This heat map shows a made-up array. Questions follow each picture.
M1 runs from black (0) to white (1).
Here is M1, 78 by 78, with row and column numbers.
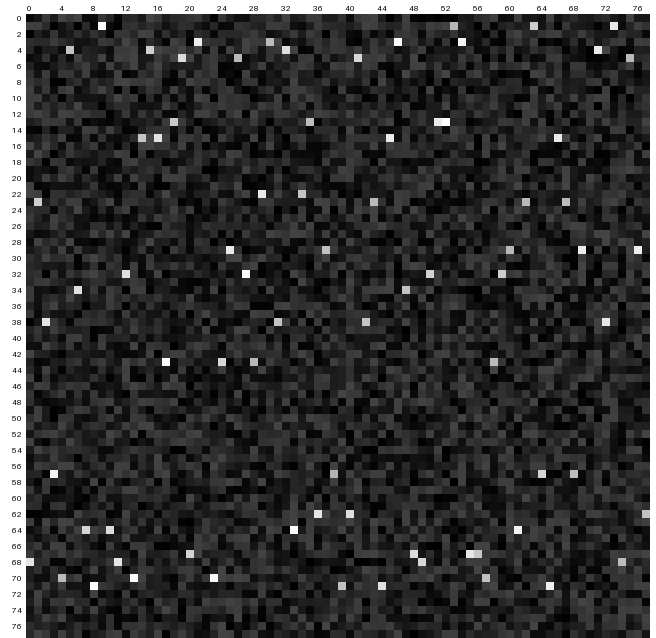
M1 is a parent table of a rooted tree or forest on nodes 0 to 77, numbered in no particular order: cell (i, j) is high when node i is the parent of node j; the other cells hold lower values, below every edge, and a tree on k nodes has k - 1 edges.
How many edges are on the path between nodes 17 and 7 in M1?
6
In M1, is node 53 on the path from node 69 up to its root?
no
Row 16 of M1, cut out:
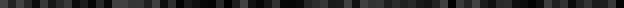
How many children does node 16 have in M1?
0
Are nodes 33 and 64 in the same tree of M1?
yes
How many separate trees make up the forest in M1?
2
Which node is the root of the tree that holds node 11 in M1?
70
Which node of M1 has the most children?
29
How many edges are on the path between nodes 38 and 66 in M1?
5
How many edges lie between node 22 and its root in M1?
0
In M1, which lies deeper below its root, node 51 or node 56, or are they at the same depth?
node 56
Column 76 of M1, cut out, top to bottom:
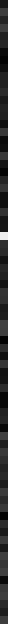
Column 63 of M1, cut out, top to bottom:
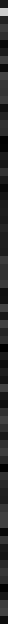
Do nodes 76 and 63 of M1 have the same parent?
no
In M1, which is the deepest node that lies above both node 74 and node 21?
57
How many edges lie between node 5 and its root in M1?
2
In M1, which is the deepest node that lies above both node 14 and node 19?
4
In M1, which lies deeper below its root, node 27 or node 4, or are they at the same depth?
node 27
